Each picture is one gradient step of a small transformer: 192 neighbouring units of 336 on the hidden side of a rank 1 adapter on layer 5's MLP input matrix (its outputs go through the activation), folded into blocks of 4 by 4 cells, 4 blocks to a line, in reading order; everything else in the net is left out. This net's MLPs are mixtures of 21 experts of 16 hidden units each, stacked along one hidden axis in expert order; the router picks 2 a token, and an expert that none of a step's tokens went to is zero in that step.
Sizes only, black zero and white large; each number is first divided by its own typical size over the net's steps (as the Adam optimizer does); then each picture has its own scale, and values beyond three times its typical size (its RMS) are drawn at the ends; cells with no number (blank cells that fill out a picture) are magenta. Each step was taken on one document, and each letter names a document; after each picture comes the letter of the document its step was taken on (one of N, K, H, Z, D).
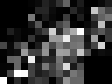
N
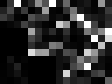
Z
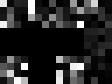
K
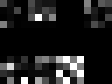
K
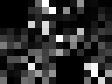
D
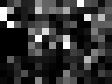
Z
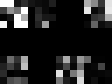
K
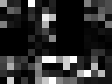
K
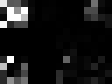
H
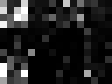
H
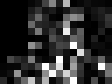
N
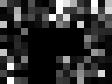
K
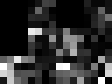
N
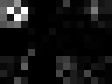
H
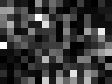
Z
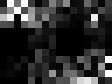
Z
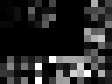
K
